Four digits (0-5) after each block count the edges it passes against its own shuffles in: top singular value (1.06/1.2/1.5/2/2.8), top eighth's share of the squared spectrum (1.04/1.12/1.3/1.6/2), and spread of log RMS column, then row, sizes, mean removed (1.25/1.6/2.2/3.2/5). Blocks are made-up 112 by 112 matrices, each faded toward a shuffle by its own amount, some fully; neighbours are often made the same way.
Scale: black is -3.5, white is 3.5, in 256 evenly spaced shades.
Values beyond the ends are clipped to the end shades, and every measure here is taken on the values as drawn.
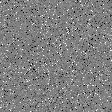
2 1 0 0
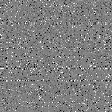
4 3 1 2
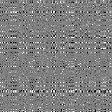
5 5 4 4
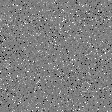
2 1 0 0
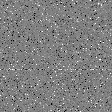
2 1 0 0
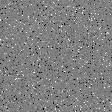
0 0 0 0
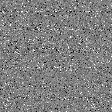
1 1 0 2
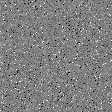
0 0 0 0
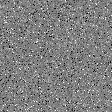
0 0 0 0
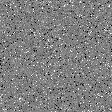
0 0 0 0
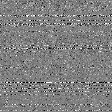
3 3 0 4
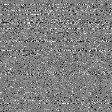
2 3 0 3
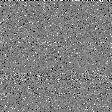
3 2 0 2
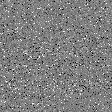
0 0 0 1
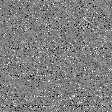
2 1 0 2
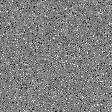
0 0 0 0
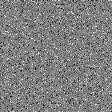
0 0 0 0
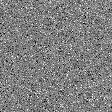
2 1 0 0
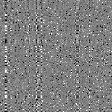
5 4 3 2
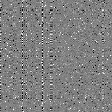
5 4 2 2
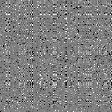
5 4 3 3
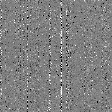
3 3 3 1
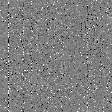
3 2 2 0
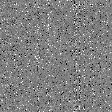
2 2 2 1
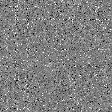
1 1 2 1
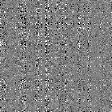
2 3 4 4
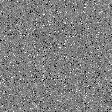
1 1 1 1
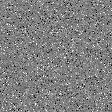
2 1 0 0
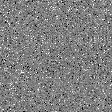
3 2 0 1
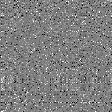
4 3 1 2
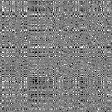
5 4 3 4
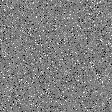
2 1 0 0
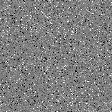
3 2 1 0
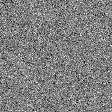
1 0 0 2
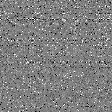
4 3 1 2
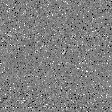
3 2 0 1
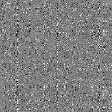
4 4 3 2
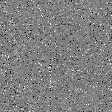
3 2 1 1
